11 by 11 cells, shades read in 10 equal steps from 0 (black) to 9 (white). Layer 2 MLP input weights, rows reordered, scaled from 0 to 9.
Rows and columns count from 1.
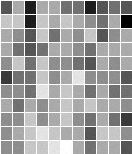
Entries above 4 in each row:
3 8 8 7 8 7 7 10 8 10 9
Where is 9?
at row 11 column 6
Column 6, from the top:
4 7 6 6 5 6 7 7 7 6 9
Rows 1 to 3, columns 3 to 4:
1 6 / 1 7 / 3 7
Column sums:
55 58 47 71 65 70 61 47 58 58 43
